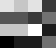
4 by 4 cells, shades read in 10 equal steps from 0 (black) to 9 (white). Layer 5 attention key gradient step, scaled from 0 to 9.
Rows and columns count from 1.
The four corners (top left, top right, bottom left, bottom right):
8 2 0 4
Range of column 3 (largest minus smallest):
8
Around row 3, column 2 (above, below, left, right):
3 1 7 9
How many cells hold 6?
0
